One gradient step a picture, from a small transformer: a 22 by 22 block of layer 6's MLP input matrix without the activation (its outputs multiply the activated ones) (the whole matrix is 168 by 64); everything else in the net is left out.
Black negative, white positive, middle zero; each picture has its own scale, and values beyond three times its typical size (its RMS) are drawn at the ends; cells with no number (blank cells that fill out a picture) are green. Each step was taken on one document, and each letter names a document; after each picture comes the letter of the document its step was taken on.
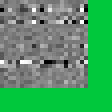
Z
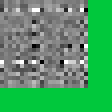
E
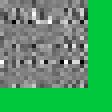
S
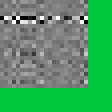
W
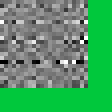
S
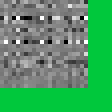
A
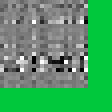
Z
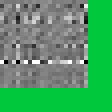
W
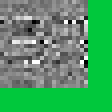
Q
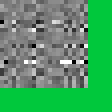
S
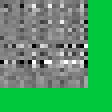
Z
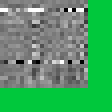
E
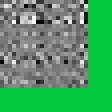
W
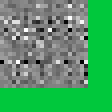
A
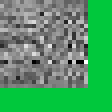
Q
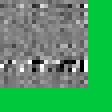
Z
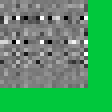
A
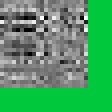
Q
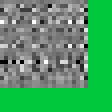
Z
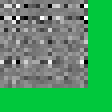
A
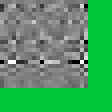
S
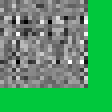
A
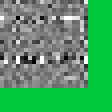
A
